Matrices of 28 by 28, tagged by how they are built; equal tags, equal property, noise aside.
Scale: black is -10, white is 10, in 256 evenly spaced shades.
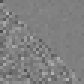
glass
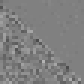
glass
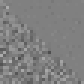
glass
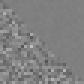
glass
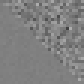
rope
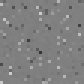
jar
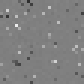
jar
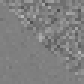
rope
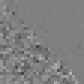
glass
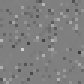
jar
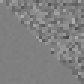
rope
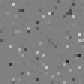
jar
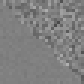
rope
